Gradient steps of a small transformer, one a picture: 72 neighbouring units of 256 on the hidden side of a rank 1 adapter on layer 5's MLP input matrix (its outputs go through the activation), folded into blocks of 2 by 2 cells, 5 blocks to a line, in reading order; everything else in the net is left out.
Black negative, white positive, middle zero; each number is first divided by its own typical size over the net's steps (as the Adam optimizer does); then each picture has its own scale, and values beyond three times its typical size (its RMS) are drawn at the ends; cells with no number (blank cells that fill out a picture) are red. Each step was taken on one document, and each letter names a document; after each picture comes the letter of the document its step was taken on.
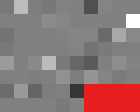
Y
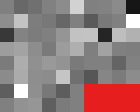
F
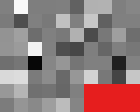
F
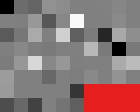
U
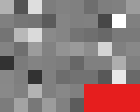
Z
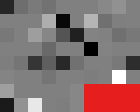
U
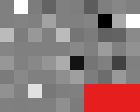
Y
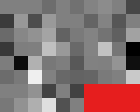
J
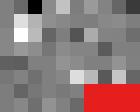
Z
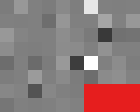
Y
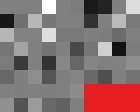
J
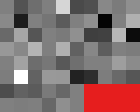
F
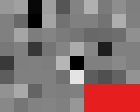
Z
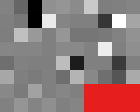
Z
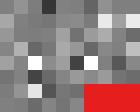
Y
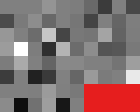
J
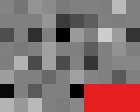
U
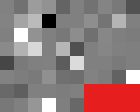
Z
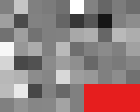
F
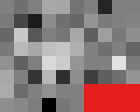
F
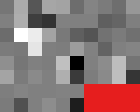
Z
